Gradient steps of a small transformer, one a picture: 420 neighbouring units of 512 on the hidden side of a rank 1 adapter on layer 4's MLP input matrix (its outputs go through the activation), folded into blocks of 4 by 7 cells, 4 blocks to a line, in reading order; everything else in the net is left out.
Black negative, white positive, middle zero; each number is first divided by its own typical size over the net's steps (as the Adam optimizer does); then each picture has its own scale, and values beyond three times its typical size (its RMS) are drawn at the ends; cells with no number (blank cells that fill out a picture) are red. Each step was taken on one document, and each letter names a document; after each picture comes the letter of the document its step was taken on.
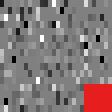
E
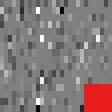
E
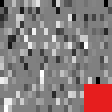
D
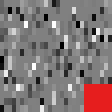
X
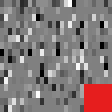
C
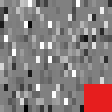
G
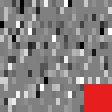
C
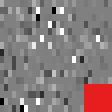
E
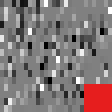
C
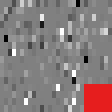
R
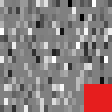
X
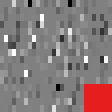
R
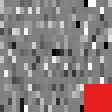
X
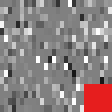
G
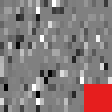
E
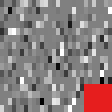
G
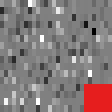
E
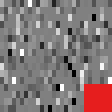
G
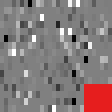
R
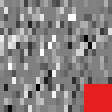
C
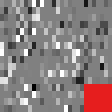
D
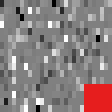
E
